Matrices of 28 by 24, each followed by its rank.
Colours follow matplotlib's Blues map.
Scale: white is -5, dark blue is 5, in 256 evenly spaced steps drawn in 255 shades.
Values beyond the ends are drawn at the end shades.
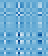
one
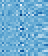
three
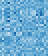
five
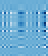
one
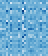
three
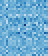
five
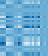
one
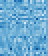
five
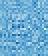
five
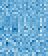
five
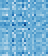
three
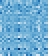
three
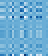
one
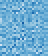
five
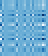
one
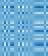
one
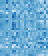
three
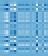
one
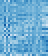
three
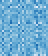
three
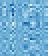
three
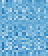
three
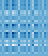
one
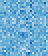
five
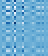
one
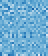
five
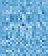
five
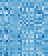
three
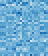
five
